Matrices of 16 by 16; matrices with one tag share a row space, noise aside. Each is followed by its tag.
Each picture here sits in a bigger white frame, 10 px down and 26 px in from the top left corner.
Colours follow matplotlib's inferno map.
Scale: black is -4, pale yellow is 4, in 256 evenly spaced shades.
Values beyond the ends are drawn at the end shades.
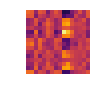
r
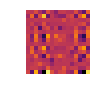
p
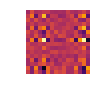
p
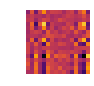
p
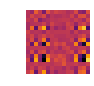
p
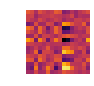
r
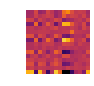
r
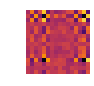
p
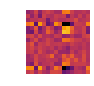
r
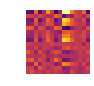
r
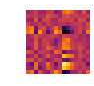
r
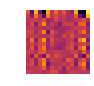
p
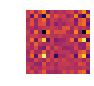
p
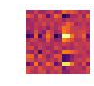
r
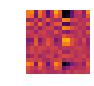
r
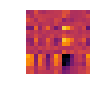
r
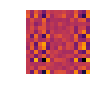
p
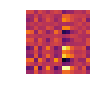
r
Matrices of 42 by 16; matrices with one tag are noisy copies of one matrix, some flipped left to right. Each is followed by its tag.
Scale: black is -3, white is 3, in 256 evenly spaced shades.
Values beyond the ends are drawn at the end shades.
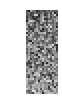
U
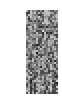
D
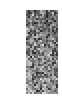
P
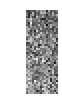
P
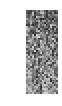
P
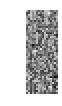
D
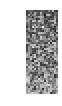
U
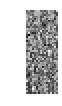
D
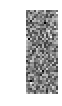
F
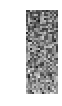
U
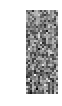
D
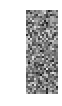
F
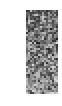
U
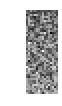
U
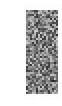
F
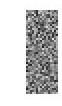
F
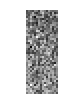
P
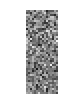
F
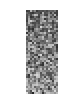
U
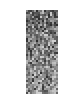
P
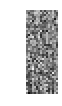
D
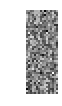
D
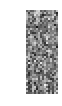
D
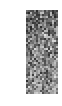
P
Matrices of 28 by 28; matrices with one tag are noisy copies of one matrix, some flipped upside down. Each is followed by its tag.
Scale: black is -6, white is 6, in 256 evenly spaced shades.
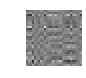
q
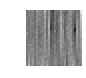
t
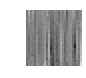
t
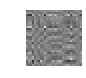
q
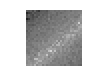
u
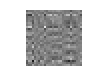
q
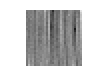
t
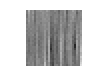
t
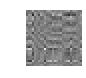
q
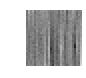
t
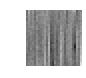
t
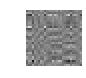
q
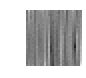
t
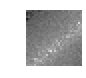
u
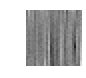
t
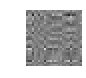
q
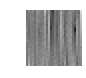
t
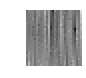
t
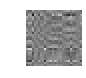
q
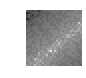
u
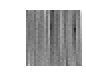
t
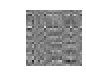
q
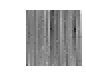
t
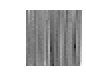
t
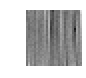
t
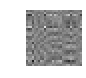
q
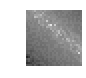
u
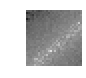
u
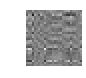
q
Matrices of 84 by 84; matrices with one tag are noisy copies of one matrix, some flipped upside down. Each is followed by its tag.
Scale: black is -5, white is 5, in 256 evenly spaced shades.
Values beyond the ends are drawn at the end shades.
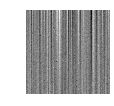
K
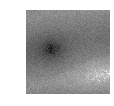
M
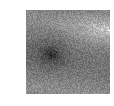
M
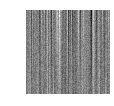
K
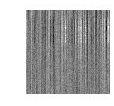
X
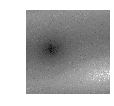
M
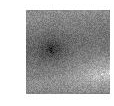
M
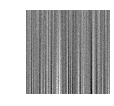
K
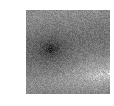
M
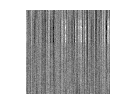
X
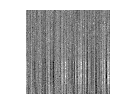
X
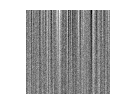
K
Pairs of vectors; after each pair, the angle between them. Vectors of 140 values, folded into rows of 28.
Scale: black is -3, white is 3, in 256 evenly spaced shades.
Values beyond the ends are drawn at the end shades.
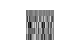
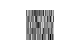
orthogonal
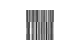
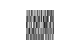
orthogonal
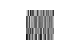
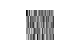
nearly opposite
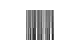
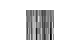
nearly opposite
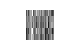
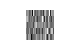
partly opposed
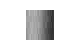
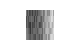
nearly opposite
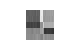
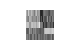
nearly opposite
